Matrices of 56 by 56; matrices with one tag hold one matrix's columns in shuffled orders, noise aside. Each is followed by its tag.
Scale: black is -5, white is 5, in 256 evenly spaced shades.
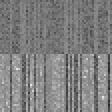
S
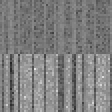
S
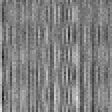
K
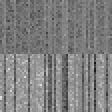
S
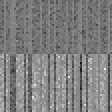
S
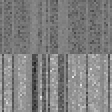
S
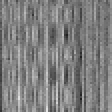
K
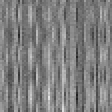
K
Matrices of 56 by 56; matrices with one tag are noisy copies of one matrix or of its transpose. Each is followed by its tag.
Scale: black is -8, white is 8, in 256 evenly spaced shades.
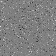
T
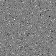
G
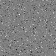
G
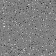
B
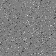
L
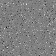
B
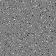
G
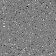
B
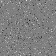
T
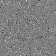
T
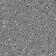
B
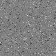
L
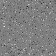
B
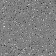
B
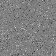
L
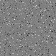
G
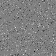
L
